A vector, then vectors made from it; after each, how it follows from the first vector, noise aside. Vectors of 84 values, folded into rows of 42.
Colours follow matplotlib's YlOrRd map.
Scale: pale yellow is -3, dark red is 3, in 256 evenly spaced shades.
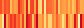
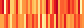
reversed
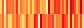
wrapped around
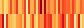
negated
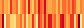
negated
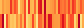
negated
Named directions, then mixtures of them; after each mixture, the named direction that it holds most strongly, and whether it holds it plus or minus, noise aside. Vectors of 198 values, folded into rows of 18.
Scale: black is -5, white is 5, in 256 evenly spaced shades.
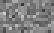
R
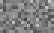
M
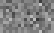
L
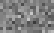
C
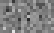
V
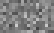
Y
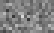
R, plus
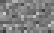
R, plus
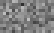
R, plus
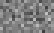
L, plus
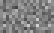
M, plus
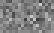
L, plus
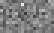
R, minus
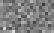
C, plus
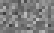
Y, plus
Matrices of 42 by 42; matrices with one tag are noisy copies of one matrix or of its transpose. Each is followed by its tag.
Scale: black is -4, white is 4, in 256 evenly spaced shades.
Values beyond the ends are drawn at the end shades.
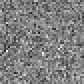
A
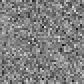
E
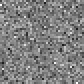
E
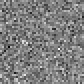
A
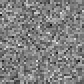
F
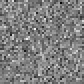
F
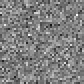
F
